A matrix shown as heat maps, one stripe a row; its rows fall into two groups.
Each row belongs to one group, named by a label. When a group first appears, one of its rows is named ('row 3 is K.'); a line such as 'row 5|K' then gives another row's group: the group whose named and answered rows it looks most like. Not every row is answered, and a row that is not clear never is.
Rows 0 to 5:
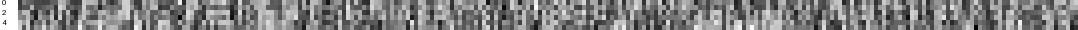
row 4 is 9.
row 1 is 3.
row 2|9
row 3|9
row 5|9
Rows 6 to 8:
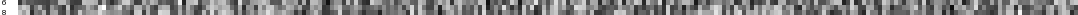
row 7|9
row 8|9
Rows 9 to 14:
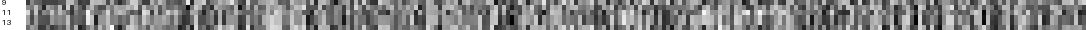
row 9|3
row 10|9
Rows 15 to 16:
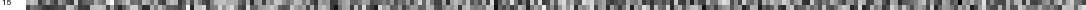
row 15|9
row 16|3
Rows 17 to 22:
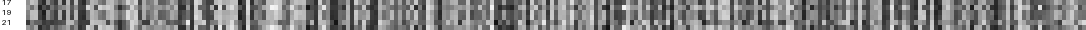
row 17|9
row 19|9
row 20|9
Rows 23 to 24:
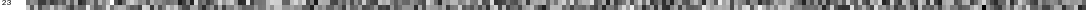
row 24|9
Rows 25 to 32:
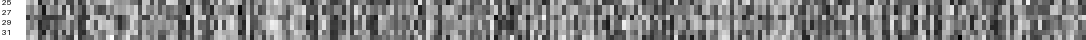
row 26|9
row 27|9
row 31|9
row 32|9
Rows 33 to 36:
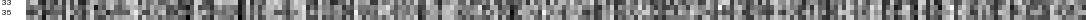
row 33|9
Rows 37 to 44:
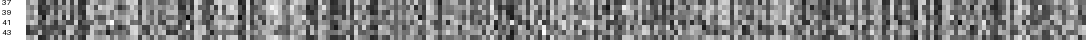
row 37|9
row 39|9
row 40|9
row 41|9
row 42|3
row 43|3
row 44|9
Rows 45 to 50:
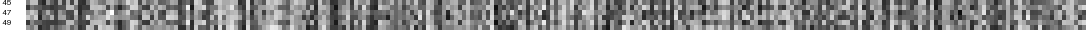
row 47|9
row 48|9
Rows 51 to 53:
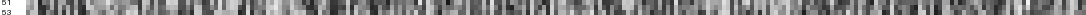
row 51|9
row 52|9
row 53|9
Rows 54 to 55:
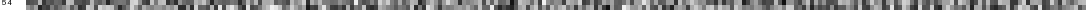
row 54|3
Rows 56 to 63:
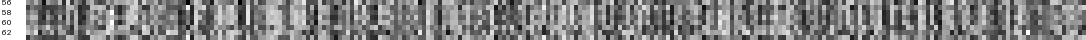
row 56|9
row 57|3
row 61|9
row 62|9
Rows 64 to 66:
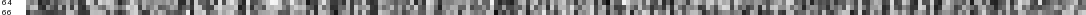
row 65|9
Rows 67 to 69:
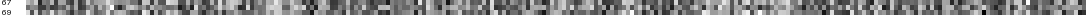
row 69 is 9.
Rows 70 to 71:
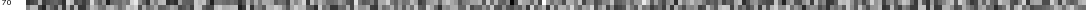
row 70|3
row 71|9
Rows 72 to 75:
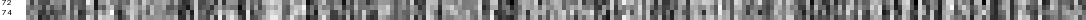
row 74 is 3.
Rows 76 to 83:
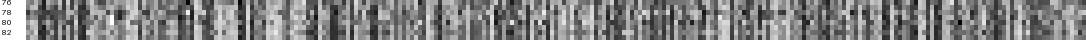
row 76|9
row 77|9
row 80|9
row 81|9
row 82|9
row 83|9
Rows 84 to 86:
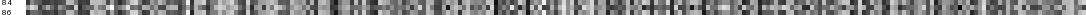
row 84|3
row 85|9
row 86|3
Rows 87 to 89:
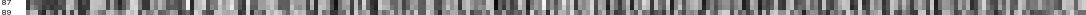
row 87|3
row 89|9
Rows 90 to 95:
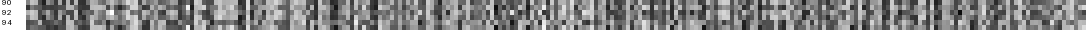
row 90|9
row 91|3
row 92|9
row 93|9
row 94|3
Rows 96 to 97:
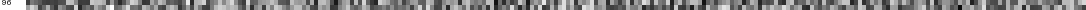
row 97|9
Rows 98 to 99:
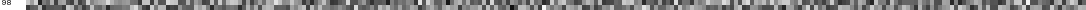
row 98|9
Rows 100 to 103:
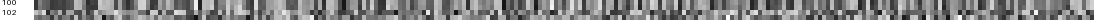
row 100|3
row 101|3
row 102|9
